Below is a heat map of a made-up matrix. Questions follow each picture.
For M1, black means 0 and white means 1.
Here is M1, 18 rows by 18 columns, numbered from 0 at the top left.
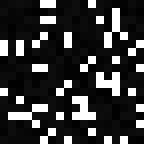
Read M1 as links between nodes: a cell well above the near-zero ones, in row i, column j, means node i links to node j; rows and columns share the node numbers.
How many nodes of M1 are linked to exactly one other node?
2
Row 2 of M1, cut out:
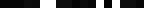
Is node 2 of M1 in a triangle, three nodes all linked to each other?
no
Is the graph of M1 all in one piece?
yes
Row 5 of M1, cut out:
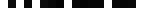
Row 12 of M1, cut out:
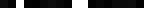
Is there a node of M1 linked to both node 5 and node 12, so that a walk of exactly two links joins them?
yes
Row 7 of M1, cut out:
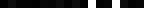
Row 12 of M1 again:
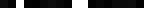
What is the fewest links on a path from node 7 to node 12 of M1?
3
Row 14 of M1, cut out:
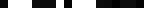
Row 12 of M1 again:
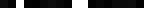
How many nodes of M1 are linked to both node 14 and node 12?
3
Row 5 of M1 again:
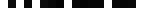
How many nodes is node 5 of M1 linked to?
6
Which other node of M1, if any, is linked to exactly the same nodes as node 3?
node 1
